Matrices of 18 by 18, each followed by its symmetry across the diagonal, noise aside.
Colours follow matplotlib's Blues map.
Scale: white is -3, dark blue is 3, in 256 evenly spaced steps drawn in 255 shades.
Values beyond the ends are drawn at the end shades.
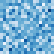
symmetric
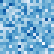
symmetric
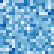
symmetric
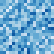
symmetric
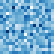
antisymmetric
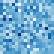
antisymmetric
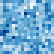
antisymmetric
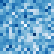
symmetric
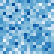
symmetric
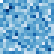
symmetric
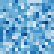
antisymmetric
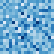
symmetric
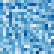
antisymmetric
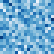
antisymmetric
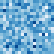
antisymmetric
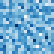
antisymmetric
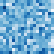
antisymmetric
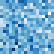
antisymmetric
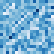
symmetric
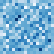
symmetric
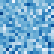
antisymmetric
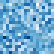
antisymmetric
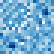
symmetric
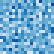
antisymmetric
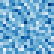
antisymmetric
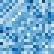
symmetric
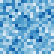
symmetric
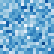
symmetric
